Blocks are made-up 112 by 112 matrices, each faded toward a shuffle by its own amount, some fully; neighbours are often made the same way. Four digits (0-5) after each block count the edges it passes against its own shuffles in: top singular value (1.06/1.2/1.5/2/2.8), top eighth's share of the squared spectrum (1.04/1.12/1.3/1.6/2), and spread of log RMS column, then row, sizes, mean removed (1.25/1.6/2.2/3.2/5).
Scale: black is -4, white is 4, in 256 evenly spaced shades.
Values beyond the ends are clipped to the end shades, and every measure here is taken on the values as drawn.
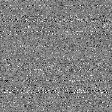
2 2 0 3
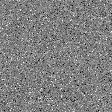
0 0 0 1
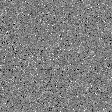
0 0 0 0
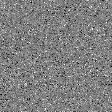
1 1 0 2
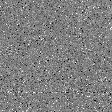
1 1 0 1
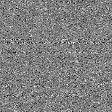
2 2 0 3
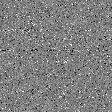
1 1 0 2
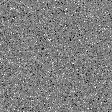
0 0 0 0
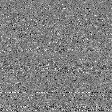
2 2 0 3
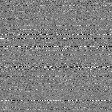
3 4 0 4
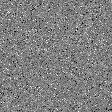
0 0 0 0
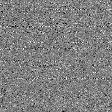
1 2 0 3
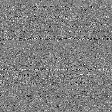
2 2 0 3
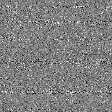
1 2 0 3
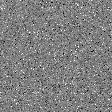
0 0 0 0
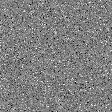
0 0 0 0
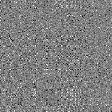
4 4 3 3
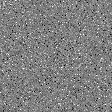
1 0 0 0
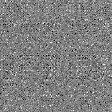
4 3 2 2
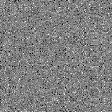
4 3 2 1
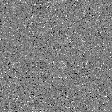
3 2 1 1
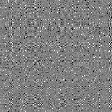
5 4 3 3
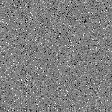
4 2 1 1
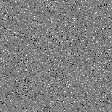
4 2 1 1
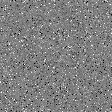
2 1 0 0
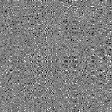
5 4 3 3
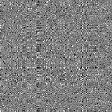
5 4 3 3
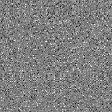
4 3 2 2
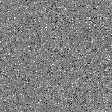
4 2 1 1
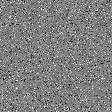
0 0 0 0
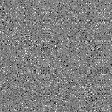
4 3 1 2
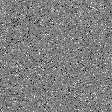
3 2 0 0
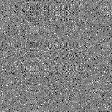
4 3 2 2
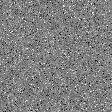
2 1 0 0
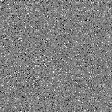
4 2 1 1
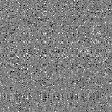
4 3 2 2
